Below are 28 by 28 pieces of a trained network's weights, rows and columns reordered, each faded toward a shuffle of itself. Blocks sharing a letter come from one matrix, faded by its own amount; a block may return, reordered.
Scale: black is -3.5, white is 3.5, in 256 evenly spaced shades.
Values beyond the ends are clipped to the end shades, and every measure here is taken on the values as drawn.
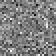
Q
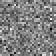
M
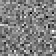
Q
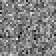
M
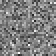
M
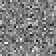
Q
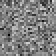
Q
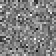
M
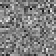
Q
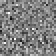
M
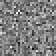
M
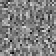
Q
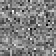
Q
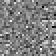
Q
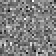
M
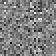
Q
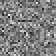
Q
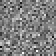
Q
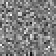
Q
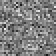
M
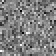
M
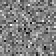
M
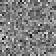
M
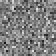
M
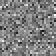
M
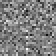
M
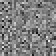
Q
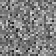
Q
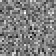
M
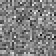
M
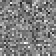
M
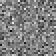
Q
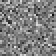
M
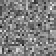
Q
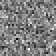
M
